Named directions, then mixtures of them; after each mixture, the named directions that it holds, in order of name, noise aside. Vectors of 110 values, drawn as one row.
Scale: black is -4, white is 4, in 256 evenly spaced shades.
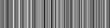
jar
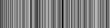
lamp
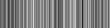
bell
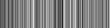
bell, lamp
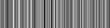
jar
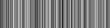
jar, lamp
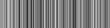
bell, jar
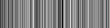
bell, lamp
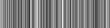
lamp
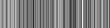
bell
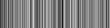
bell, lamp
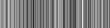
bell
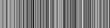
bell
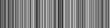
bell, lamp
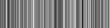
bell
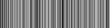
lamp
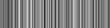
bell, jar
